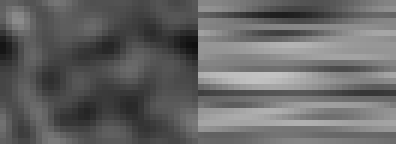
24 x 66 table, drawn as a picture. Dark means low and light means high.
It is made of 1 by 2 panels. Panel 1,1: low, blotchy. Panel 1,2: middling, streaked across, strong in contrast.
